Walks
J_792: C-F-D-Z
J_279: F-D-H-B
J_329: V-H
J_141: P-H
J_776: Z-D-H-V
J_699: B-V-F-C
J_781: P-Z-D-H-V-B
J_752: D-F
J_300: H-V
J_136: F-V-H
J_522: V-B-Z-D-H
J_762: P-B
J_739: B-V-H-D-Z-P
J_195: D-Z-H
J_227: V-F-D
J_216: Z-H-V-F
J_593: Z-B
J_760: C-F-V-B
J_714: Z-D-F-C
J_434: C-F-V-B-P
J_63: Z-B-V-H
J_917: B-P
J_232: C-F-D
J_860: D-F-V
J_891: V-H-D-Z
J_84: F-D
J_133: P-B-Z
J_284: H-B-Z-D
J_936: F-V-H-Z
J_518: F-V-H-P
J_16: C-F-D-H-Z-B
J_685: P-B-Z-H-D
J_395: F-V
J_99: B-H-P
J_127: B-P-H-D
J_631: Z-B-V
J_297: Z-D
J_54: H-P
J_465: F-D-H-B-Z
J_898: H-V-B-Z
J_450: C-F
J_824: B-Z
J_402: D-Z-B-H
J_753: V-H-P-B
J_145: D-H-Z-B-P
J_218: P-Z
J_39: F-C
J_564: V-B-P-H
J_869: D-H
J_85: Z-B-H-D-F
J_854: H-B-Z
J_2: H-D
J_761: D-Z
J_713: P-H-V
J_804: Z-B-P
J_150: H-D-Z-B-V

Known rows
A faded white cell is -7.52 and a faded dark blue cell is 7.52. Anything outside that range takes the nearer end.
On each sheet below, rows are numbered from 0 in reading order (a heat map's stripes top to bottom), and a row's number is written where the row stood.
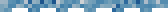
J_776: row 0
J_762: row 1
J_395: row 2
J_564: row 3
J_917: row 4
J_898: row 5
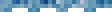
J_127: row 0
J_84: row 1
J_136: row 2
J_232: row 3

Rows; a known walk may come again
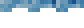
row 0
J_564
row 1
J_297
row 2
J_227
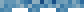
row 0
J_739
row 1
J_762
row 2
J_145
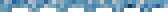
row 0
J_279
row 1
J_329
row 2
J_522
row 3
J_898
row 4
J_39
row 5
J_450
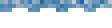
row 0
J_936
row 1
J_753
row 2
J_133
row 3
J_136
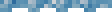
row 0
J_781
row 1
J_300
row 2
J_631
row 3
J_518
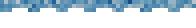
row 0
J_854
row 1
J_804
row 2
J_141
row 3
J_284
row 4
J_869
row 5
J_434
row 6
J_776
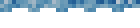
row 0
J_760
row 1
J_63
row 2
J_232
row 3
J_127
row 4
J_593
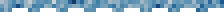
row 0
J_699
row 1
J_395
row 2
J_2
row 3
J_150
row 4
J_195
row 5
J_714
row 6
J_216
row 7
J_917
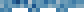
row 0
J_84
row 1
J_752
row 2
J_85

